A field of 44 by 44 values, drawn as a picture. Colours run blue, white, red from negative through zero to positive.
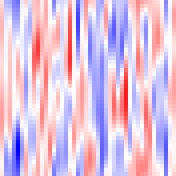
Slope: none. Grain: streaks running down. Average level on the scale: 50%. Histogram: bell-shaped.
